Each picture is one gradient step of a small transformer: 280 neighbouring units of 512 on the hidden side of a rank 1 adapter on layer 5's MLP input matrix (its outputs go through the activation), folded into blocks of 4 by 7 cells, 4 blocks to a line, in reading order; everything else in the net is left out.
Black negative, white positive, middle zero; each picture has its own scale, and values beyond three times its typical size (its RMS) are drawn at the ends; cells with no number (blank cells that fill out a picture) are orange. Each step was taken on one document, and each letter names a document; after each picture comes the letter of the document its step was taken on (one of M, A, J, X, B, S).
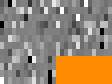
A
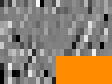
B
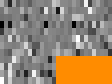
A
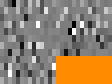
B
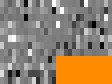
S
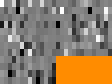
S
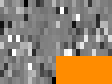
A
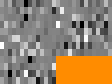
S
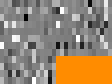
S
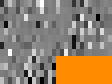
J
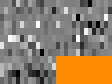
J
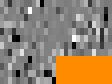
B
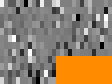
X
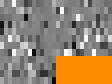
A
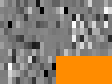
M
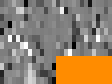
A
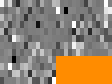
M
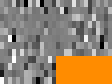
B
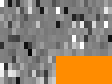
M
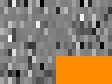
J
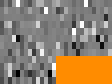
B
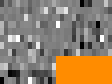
J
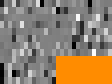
B
